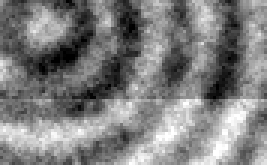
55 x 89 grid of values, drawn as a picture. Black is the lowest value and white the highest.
Seam: horizontal, 60% of the way down, the bottom part higher. Ninth with the highest average: bottom right. Rings: centred on the top left. Mirror symmetry: none. Ninth with the lowest average: middle left.
